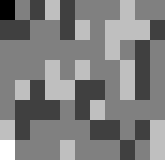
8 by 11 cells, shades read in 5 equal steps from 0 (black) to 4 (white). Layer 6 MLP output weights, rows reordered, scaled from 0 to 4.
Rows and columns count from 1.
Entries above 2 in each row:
2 4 1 3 4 1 2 3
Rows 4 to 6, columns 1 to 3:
2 2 2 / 2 3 1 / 2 1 1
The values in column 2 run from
1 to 3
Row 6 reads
2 1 1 1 2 1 3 2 2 2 2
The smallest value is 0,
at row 1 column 1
